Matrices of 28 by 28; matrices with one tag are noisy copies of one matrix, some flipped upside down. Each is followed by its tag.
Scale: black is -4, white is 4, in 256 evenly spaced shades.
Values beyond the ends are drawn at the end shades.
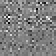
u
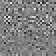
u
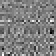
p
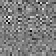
u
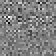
u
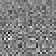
u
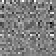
p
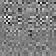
u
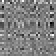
p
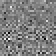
u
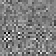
u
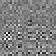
u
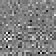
u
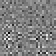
u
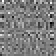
p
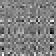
p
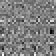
p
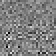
u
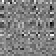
p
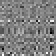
p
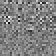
u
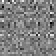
p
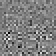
u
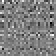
p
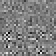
u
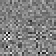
u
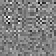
u
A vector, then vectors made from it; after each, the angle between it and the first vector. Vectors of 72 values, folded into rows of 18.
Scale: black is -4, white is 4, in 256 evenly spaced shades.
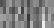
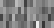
partly opposed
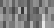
nearly parallel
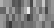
orthogonal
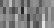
nearly parallel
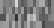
partly opposed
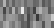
orthogonal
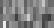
partly opposed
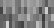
partly opposed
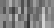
nearly parallel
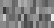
orthogonal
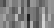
nearly parallel
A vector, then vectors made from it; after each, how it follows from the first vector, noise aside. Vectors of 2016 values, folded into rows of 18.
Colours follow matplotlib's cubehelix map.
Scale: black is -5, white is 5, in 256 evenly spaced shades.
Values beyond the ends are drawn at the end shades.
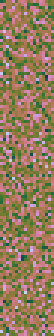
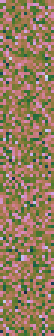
negated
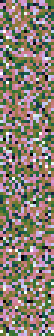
scaled up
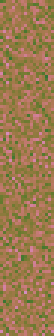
shrunk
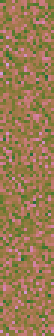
shrunk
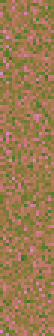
shrunk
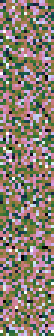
scaled up
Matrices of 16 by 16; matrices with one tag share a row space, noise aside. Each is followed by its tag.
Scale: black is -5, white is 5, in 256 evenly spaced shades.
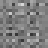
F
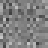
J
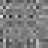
J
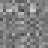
F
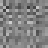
J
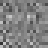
J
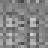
F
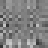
J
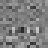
F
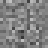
F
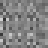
J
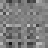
J
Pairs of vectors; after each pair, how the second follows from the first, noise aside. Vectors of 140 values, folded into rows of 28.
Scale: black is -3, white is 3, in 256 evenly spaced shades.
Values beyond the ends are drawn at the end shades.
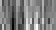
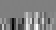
partly zeroed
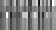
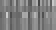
shrunk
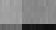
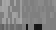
partly zeroed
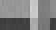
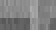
shrunk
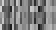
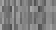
shrunk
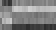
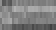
shrunk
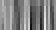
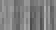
shrunk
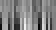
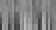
shrunk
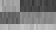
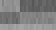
shrunk
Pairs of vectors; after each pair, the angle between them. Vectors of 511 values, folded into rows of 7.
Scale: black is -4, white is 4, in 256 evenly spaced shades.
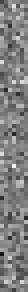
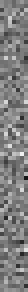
orthogonal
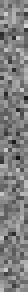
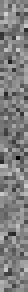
nearly parallel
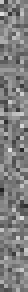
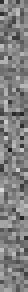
nearly opposite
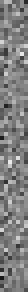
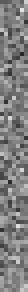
partly opposed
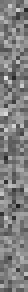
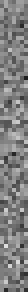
orthogonal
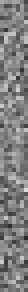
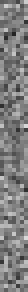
nearly opposite
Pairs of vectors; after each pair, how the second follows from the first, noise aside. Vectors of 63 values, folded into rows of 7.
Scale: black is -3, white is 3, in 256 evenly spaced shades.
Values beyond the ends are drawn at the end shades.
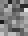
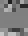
partly zeroed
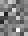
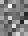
reversed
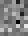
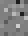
partly zeroed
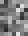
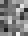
copied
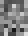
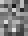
reversed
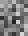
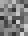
copied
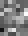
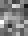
reversed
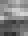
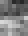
reversed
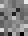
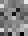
copied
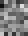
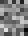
reversed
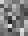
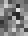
reversed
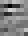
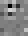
partly zeroed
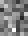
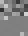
partly zeroed
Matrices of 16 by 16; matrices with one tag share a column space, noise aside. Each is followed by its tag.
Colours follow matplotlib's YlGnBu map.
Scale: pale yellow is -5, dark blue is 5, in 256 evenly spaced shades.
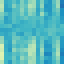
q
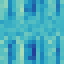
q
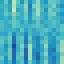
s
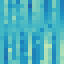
s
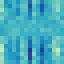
q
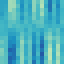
s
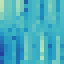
s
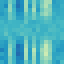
q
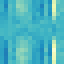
q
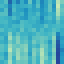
s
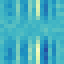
q
